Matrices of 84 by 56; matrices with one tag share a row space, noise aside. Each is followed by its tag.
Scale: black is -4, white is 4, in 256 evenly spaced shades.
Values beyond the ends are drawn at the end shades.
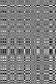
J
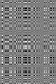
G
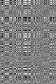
G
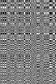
J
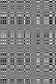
J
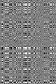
G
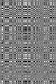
G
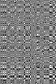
J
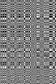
J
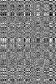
J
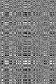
G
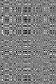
G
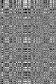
G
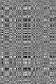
G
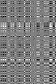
J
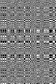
J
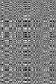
G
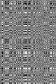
G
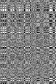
J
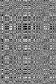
G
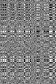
J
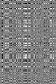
G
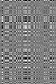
G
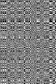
J
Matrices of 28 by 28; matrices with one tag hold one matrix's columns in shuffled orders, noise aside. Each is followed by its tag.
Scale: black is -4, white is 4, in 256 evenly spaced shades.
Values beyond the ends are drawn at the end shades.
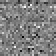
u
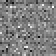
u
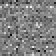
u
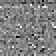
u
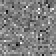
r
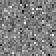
r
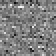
u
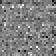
u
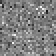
r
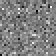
r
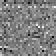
u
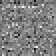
u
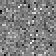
r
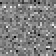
u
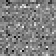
u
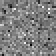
r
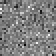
r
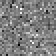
r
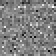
u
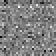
u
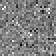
r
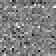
u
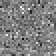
r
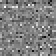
u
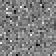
r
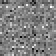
u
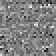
u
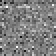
u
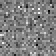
r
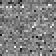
u
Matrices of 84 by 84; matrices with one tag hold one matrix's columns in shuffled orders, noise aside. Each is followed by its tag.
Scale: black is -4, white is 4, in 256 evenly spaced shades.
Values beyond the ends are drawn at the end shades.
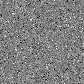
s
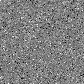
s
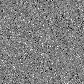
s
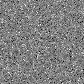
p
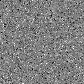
s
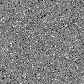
s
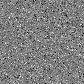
s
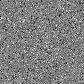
s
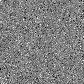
s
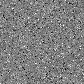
s
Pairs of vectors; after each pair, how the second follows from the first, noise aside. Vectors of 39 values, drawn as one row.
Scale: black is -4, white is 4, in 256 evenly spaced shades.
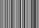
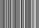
negated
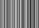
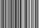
negated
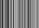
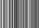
negated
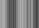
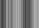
reversed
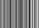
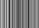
reversed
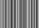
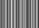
negated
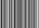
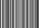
negated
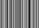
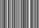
negated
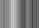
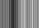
negated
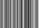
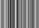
reversed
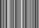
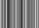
negated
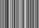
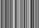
reversed
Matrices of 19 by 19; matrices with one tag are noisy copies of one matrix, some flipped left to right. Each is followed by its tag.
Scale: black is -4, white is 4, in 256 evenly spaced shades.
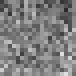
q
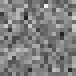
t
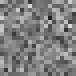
t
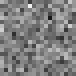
t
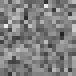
t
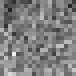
q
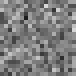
t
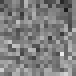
q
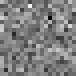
t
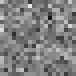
t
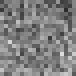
q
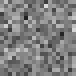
t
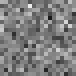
t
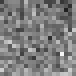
q
